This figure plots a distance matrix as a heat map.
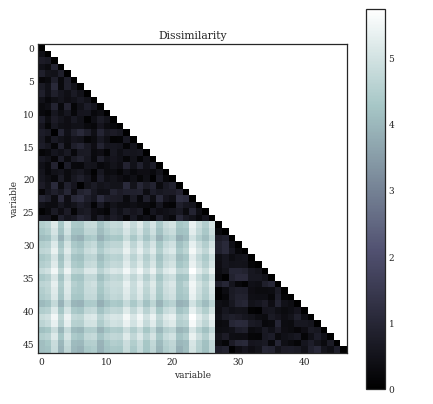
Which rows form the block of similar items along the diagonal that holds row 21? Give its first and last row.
0 to 26
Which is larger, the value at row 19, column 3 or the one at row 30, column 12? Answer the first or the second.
the second
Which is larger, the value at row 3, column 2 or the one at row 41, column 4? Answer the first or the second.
the second
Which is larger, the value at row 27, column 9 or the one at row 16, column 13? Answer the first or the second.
the first
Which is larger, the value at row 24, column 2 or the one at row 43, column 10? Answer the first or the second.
the second
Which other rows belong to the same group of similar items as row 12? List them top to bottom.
0, 1, 2, 3, 4, 5, 6, 7, 8, 9, 10, 11, 13, 14, 15, 16, 17, 18, 19, 20, 21, 22, 23, 24, 25, 26
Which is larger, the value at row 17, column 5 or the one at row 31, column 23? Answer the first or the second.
the second
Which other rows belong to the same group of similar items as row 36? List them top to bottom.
27, 28, 29, 30, 31, 32, 33, 34, 35, 37, 38, 39, 40, 41, 42, 43, 44, 45, 46
